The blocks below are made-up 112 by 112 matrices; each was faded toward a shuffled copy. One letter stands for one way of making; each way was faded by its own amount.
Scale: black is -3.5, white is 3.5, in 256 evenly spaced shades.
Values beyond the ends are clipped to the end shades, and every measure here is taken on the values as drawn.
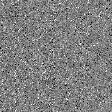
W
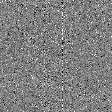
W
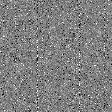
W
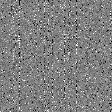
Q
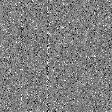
W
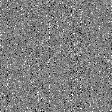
W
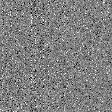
W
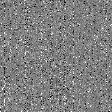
Q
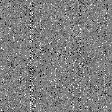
Q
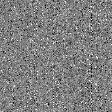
W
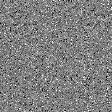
W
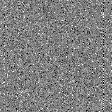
W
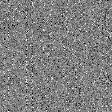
W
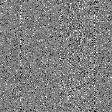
Q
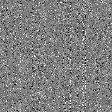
Q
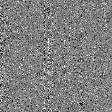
W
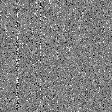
W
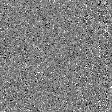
W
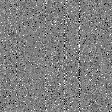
Q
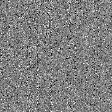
W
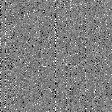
Q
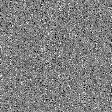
W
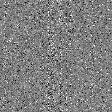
W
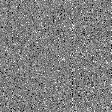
W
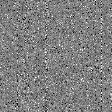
W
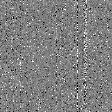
Q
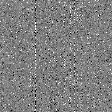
Q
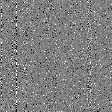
Q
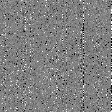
Q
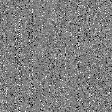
Q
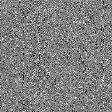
W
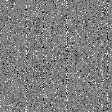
Q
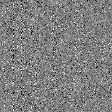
W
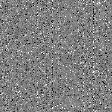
Q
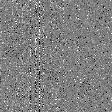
Q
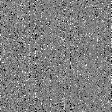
Q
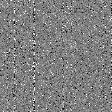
Q
